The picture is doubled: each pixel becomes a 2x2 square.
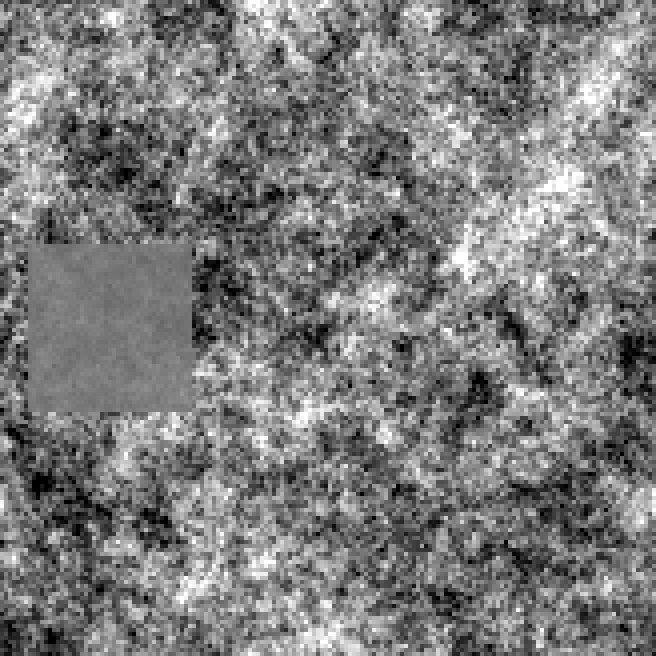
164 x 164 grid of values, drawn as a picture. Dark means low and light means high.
In the middle left lies a patch that is calmer than the rest. The ninth with the highest average is the top right. The texture is blotchy. The middle left is the calmest part. No overall slope runs across the table.
